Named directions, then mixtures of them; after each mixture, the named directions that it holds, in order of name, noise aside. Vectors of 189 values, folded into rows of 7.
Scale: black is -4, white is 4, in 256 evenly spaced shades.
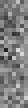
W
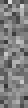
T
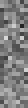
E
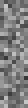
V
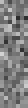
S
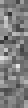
E, S, W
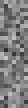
V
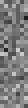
E, S, W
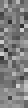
E, S, W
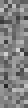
S, T, W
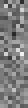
T, V, W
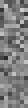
E, V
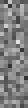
T, V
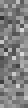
E, W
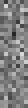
T, V, W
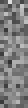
S, T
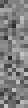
E, V, W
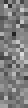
T, V, W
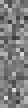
S, V, W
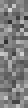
S, W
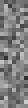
V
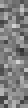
E, T, W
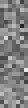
E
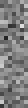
E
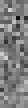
S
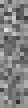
S, T
